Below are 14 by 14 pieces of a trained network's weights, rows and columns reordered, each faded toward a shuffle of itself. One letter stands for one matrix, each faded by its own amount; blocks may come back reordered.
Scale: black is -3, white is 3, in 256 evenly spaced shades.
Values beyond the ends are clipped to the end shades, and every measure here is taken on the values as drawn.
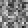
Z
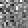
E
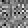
E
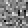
Z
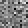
Z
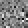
E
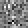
E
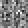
Z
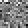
E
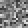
Z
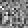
Z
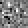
E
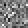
Z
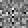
E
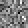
Z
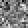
Z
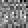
E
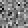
Z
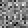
Z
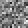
Z
